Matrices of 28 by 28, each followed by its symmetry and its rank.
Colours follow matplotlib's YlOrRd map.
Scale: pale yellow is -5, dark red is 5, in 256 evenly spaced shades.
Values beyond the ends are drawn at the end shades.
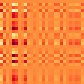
neither, rank one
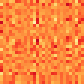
neither, rank three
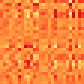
neither, rank three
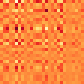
neither, rank two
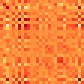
symmetric, rank three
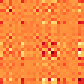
symmetric, rank three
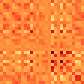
symmetric, rank three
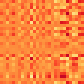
neither, rank two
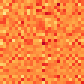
neither, rank five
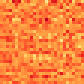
neither, rank five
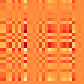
neither, rank one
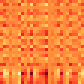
neither, rank two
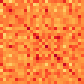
symmetric, rank five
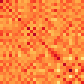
symmetric, rank five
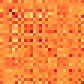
symmetric, rank three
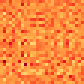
neither, rank five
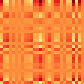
neither, rank one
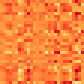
neither, rank three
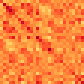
symmetric, rank five
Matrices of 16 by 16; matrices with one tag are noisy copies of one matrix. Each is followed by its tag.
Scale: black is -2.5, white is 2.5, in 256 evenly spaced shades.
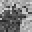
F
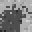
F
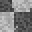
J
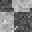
J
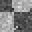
J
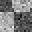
J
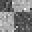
J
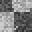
J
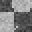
J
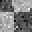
J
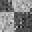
J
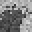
F
